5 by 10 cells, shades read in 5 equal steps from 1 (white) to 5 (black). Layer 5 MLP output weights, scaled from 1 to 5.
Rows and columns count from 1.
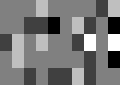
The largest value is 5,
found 3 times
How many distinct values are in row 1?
3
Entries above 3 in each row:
1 5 2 2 4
